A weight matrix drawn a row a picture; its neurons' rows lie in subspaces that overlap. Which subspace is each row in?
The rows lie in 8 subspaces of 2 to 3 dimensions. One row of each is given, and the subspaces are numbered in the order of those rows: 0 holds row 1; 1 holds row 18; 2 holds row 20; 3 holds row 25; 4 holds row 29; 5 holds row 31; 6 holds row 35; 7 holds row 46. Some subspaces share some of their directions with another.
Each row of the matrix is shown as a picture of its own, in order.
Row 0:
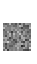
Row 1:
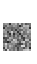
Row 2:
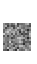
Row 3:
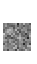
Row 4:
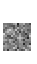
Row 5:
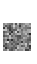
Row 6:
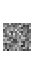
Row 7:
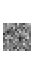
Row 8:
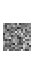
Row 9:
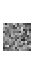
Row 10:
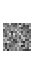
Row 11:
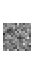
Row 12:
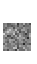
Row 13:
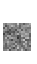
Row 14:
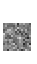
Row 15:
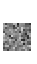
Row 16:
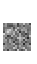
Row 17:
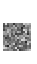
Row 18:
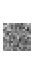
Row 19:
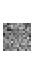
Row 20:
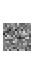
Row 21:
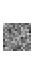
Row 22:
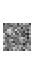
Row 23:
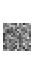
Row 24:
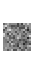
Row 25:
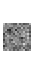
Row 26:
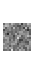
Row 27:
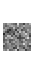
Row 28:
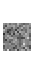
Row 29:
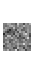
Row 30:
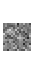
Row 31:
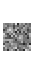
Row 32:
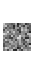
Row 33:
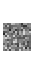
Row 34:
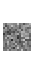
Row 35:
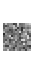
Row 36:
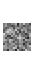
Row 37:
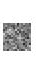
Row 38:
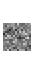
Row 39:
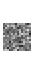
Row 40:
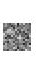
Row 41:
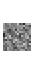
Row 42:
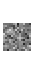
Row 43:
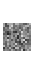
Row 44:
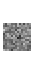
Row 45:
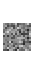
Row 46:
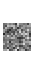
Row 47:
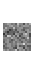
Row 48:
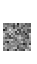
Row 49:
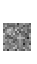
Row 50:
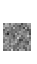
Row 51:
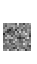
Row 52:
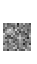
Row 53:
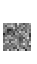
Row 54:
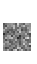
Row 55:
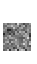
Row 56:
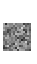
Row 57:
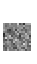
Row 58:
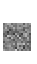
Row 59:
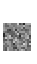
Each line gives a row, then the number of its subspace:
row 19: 1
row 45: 7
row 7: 1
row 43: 5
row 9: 6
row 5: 5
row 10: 0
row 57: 7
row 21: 3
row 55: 1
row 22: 3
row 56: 6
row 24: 1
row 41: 7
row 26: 1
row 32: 3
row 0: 0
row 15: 6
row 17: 6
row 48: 5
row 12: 4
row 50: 1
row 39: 7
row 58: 4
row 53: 1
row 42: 6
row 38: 2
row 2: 7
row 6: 0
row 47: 4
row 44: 1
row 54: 3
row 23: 2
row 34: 5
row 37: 5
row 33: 2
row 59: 7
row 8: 4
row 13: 5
